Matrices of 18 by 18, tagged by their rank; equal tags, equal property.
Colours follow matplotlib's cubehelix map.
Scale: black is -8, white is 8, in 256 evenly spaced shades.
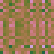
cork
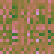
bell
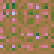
bell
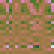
cork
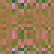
cork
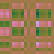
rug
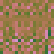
bell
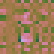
bell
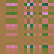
rug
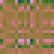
cork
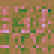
bell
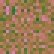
bell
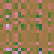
cork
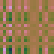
rug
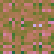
bell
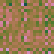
bell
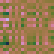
cork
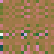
cork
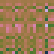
cork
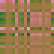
rug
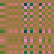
rug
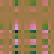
rug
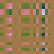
rug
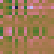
cork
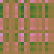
rug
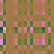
rug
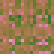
bell
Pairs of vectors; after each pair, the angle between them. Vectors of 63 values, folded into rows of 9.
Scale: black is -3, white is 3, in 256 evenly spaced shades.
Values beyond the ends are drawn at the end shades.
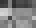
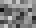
partly opposed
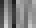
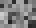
orthogonal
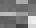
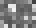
orthogonal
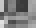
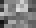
nearly opposite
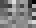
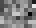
partly aligned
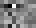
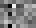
nearly parallel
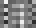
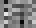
nearly opposite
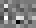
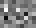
partly opposed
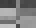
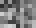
partly aligned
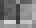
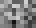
partly opposed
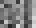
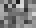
partly aligned
